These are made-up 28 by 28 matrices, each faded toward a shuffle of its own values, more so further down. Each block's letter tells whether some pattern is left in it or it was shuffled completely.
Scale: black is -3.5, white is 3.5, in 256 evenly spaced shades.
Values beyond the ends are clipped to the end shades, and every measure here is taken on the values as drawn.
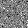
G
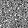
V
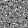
V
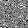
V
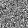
G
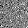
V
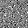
G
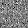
V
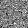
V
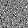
G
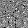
V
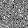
G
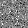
G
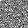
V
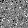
G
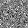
G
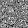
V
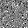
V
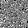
V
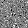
G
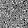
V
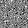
V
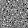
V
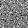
G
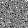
G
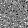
G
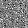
G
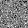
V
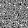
G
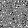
V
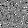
G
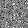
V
